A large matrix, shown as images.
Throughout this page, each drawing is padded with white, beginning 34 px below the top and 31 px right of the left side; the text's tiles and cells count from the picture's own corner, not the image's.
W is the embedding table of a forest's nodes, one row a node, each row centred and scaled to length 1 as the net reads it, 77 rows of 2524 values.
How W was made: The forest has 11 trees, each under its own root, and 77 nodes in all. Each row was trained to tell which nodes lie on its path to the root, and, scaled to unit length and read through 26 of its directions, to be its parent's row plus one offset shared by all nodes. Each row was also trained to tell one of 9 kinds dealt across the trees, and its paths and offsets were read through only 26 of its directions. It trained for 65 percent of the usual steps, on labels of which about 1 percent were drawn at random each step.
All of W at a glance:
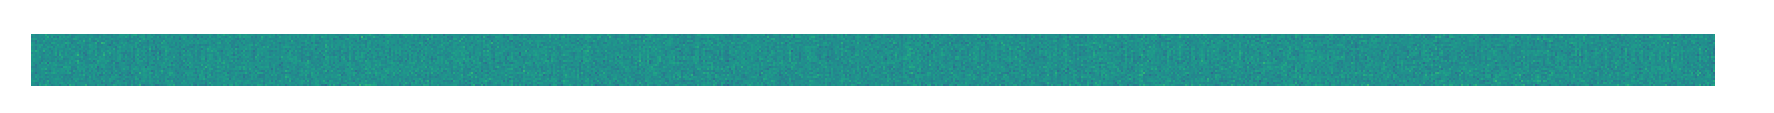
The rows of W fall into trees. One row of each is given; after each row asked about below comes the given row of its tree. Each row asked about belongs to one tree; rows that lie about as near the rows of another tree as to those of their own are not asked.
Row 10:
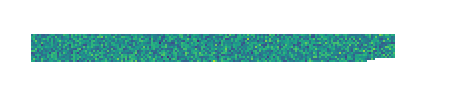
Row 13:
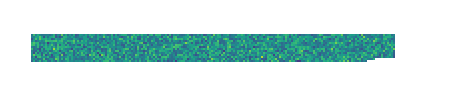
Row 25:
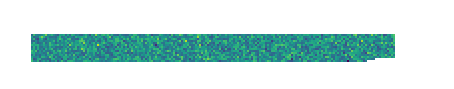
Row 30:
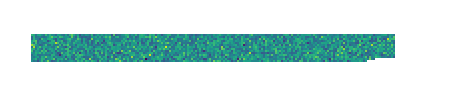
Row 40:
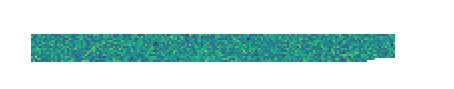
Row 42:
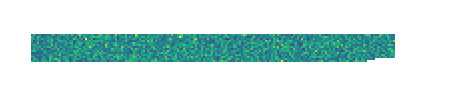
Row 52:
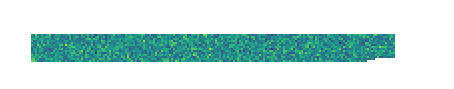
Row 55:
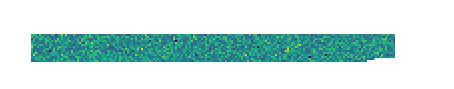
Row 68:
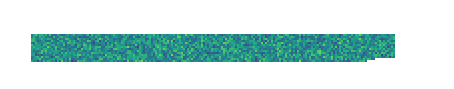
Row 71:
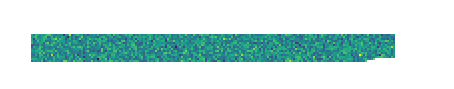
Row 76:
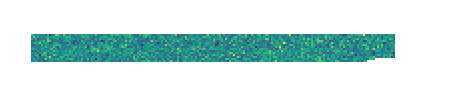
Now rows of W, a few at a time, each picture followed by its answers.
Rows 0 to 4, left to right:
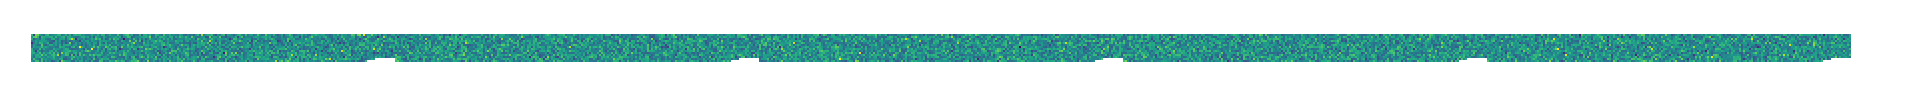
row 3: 13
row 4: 30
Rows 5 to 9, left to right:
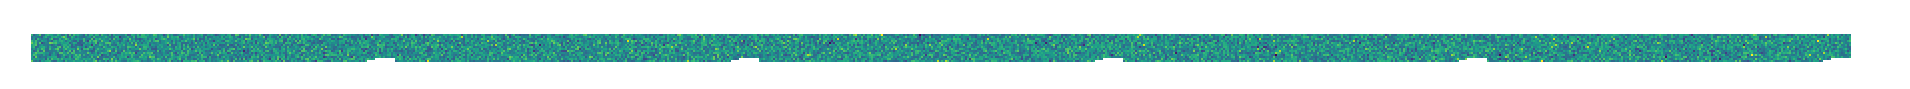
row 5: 30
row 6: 52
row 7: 30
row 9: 55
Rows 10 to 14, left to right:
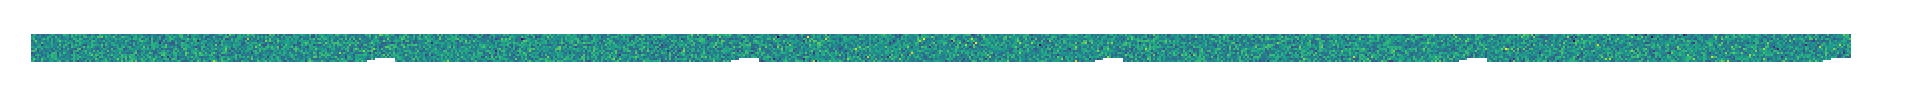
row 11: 68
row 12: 55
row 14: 40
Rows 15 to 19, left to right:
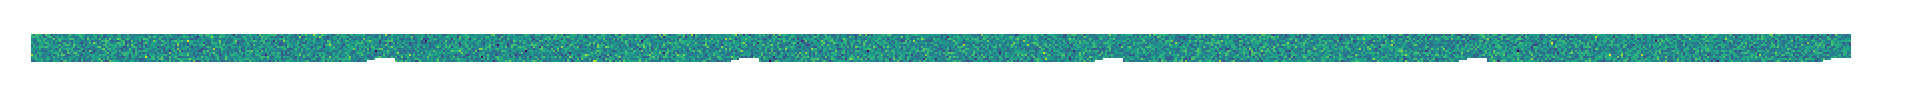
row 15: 71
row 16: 25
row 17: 55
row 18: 40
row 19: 71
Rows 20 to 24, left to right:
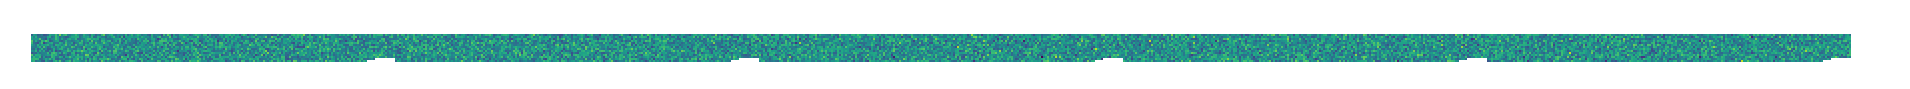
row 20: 10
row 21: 13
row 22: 76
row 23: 25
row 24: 71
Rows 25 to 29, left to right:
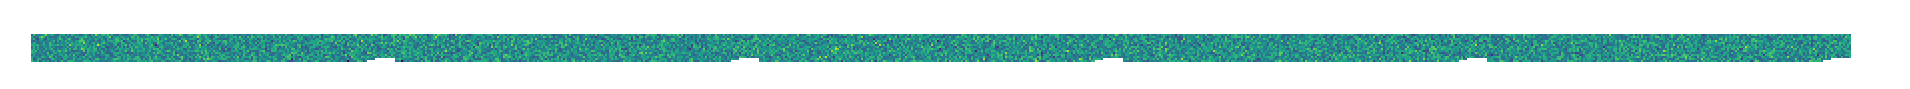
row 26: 71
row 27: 76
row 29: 42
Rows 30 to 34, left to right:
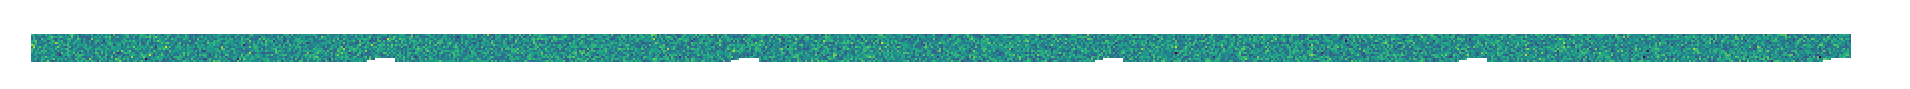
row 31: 40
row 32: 55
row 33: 40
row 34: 76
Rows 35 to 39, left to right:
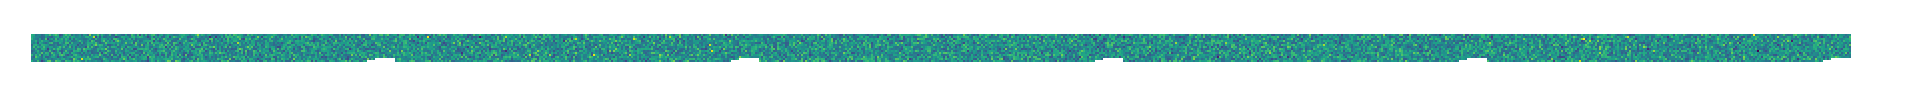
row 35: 10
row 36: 71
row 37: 25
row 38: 40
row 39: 30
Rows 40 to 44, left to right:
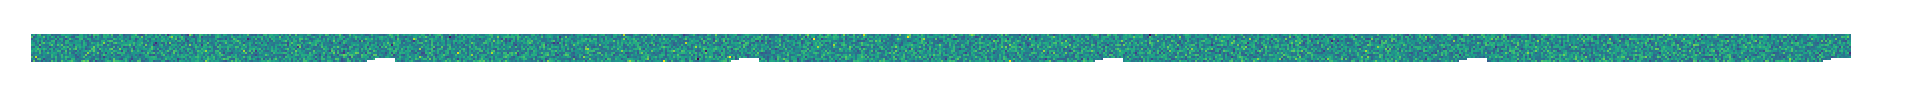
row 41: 30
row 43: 52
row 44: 52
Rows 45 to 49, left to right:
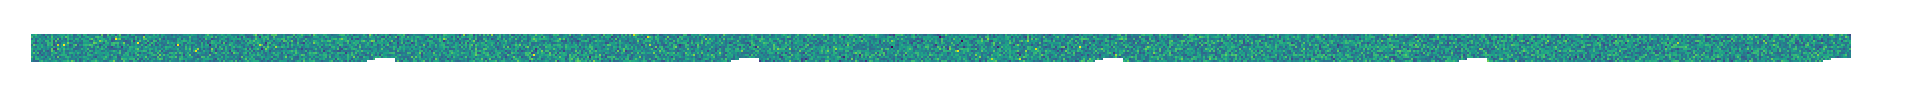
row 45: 55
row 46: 40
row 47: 76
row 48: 42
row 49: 13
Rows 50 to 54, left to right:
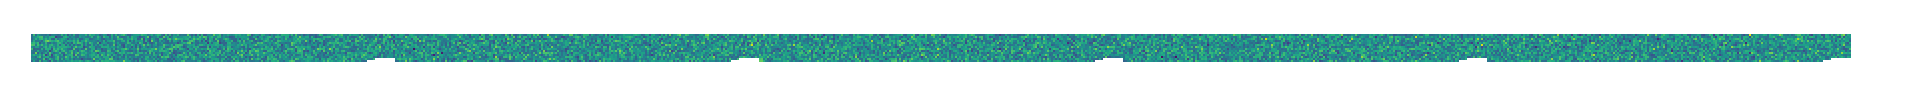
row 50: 13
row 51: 71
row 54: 55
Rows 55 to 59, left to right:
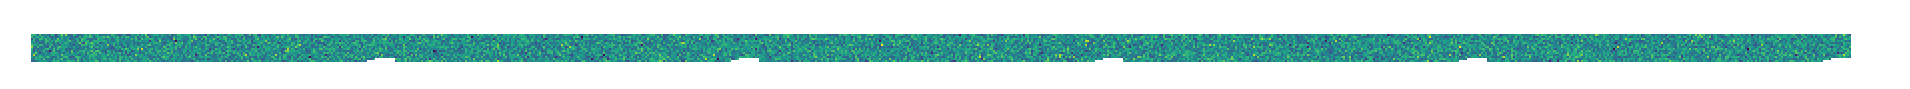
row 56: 71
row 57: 76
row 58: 30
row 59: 76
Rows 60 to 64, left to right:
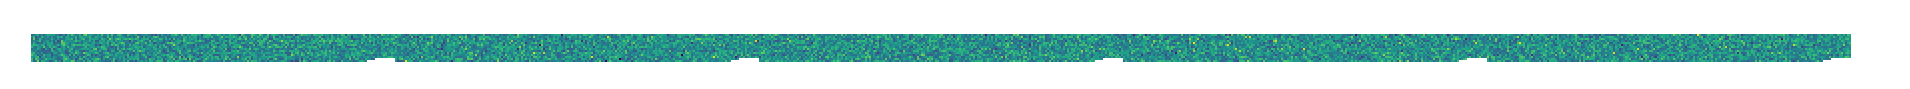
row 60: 25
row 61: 55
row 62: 68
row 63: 40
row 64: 25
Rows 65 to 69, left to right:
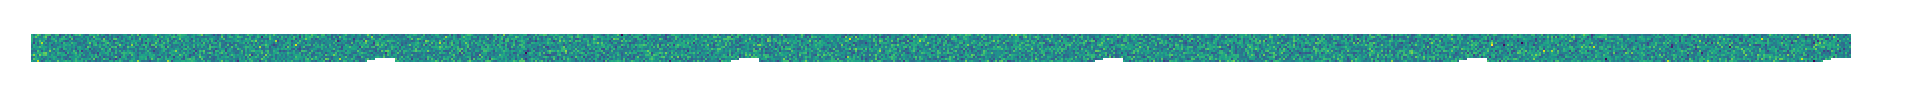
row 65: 71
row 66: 25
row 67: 10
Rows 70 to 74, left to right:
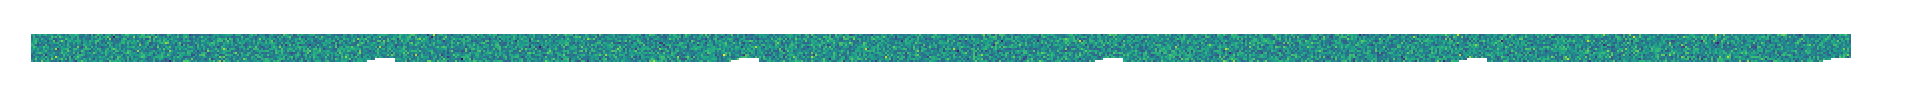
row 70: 30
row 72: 55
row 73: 30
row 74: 76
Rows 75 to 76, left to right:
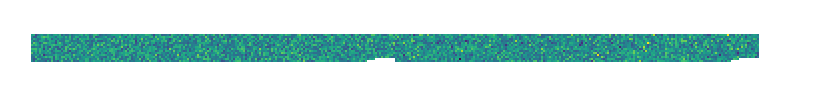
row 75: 76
